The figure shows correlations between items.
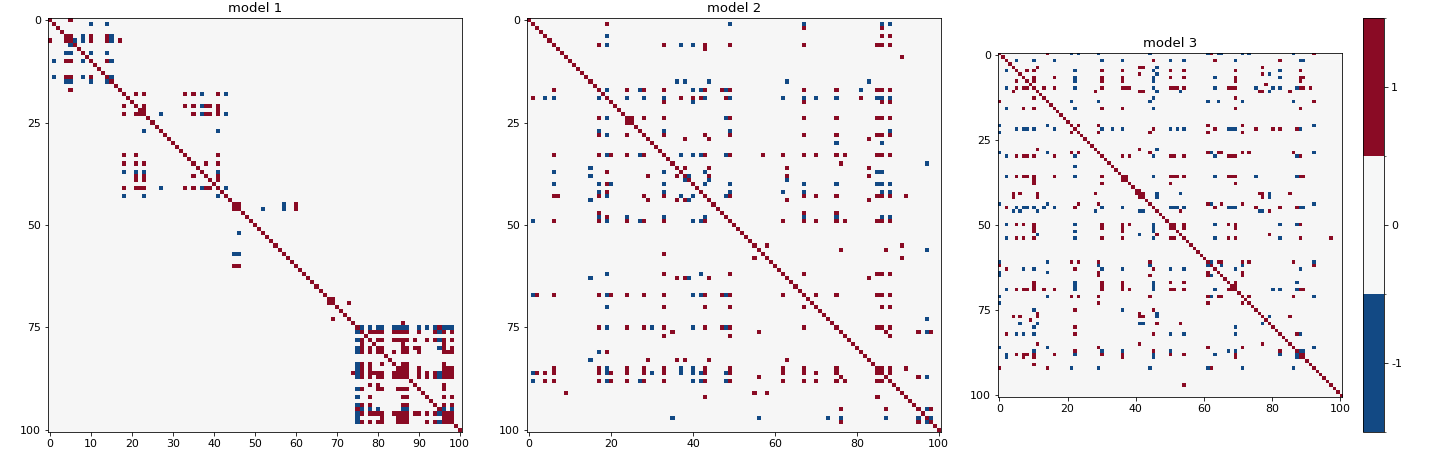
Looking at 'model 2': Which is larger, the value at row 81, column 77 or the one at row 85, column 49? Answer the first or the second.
the second
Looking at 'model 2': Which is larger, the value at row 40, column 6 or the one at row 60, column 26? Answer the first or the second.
the second
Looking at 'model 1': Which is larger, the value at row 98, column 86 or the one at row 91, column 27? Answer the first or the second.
the first
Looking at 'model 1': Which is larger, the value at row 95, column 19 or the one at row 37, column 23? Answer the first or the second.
the first
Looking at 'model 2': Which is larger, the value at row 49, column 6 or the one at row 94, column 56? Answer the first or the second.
the first
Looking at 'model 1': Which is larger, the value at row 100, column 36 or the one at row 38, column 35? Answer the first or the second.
the second
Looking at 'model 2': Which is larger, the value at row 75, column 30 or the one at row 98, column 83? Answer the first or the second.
the second
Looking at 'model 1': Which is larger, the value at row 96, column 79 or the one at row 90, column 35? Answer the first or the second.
the first
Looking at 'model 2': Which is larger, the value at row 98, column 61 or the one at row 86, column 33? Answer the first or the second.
the second
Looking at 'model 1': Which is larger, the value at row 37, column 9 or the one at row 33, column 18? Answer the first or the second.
the second
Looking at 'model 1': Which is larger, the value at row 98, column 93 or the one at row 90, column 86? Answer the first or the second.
the second
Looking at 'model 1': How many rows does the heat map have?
101
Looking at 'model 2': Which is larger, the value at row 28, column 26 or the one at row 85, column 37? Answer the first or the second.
the first
